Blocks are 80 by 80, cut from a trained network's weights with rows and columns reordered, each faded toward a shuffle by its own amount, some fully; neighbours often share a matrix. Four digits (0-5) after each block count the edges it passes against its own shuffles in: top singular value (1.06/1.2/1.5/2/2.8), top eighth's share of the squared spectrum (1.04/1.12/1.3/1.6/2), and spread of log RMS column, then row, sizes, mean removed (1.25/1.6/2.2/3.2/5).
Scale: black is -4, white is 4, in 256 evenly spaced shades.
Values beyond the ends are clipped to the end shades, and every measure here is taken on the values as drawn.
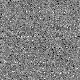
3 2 0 1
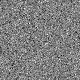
0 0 0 0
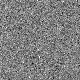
0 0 0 0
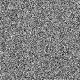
2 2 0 0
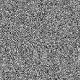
3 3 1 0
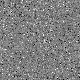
0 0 0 0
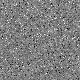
0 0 0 0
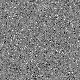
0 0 0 0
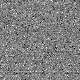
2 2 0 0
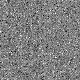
1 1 0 0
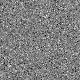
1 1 0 0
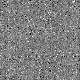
2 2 0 1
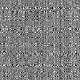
4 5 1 4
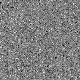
1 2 0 1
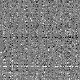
3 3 3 1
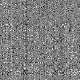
3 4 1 3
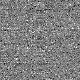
3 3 2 0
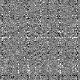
3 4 3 2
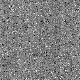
1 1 0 1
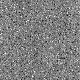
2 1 0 0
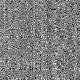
3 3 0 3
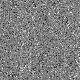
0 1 0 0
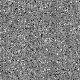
2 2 0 1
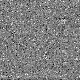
2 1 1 0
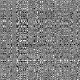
4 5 4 2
